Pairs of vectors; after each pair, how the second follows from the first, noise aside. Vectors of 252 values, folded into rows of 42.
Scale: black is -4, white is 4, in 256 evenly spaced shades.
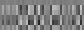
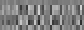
copied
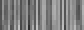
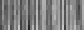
copied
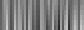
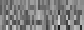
sign-scrambled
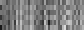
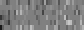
partly zeroed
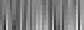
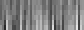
copied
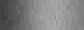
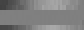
partly zeroed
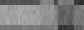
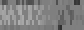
partly zeroed
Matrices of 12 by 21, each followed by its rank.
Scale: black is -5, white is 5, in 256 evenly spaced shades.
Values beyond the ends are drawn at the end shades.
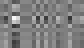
one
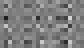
two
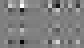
one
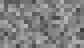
full rank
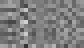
two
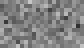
full rank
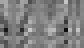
two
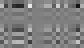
one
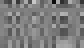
two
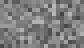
full rank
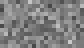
full rank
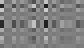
one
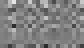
two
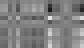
one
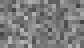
full rank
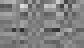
two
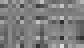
two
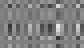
one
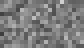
full rank
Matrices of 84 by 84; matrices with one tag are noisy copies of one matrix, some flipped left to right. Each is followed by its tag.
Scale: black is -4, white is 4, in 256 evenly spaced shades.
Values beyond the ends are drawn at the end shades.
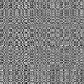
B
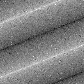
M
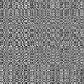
B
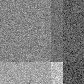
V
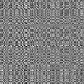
B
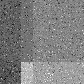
V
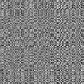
B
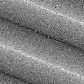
M
